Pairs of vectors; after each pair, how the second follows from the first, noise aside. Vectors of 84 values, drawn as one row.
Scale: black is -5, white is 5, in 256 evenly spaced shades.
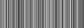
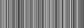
copied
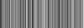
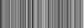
copied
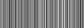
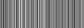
reversed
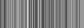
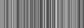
reversed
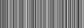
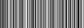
scaled up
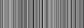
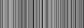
copied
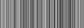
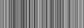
reversed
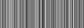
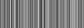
reversed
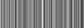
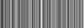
reversed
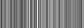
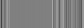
partly zeroed
